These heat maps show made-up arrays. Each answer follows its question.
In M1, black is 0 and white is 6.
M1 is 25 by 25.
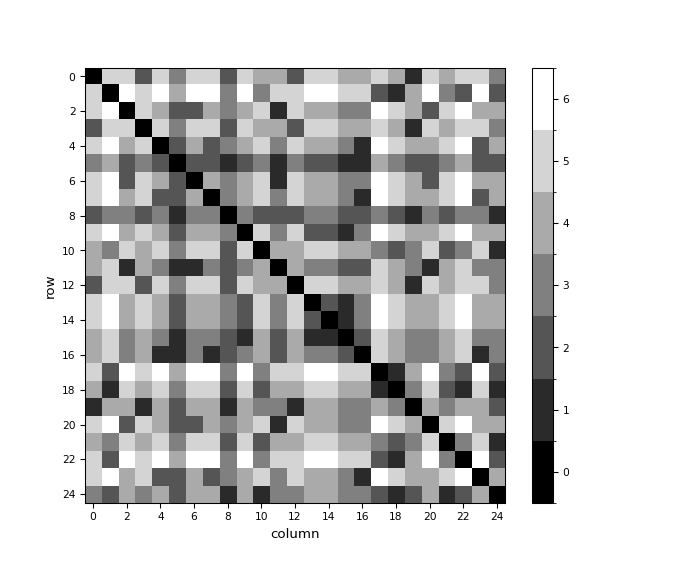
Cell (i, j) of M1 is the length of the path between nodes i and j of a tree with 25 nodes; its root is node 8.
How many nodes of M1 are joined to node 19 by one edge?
4
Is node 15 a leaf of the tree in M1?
no
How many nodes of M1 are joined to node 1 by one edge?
1
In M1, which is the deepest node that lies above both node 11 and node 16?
5
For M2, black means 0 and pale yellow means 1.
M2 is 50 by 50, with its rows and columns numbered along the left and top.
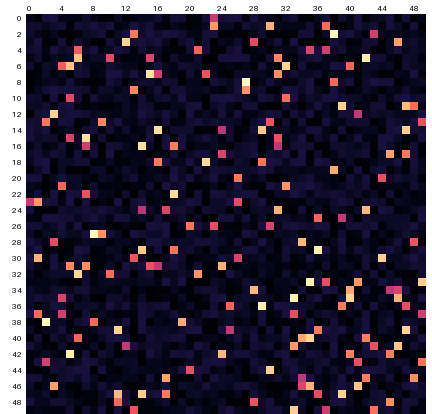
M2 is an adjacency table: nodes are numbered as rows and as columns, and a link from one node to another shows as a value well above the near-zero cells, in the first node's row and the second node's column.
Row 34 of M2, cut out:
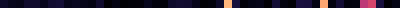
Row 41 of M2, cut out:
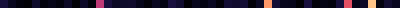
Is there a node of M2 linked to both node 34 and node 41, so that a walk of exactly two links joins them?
yes
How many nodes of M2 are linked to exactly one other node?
2
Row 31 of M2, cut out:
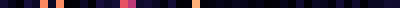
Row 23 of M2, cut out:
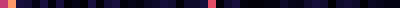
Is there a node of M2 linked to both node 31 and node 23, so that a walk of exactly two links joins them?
no
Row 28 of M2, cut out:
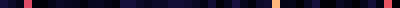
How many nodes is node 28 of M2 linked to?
3
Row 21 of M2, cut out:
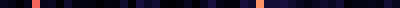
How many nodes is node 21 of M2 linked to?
2
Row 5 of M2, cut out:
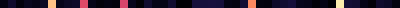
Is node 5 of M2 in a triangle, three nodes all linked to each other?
yes
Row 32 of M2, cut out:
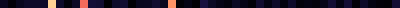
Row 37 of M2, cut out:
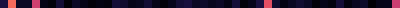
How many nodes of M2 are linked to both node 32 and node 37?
0
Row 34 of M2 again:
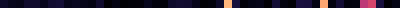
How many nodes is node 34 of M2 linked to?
4
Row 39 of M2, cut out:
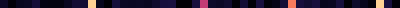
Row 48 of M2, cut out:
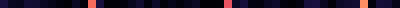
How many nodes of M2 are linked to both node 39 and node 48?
1
